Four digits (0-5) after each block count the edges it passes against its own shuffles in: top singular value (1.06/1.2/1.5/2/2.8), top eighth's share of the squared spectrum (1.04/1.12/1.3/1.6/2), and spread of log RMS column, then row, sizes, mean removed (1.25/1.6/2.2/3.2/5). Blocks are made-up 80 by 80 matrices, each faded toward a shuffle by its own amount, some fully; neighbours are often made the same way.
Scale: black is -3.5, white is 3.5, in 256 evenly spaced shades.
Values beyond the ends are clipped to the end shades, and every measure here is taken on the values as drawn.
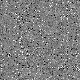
3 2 1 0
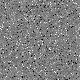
0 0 0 0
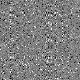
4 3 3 1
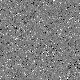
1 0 0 0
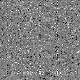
3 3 2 1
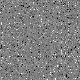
3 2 1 1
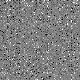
3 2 1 1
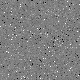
0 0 0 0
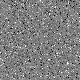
0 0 0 0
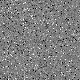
2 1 1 0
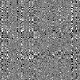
4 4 3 3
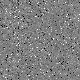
2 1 0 0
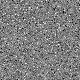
0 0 0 0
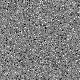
0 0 0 0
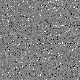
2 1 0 1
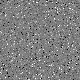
0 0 0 0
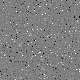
0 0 0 0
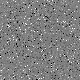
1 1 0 0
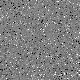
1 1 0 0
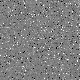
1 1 0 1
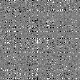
2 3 3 3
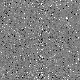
1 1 1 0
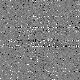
3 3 2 2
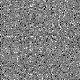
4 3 1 1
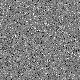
2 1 0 0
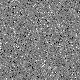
1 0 0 0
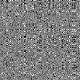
4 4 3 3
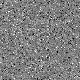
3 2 0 0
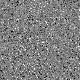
2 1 0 0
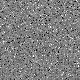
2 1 0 0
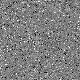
2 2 0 0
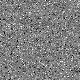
2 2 0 0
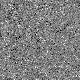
2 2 0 0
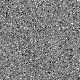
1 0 0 0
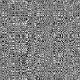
4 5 3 3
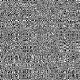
4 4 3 3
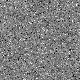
1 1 0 0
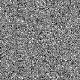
3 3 1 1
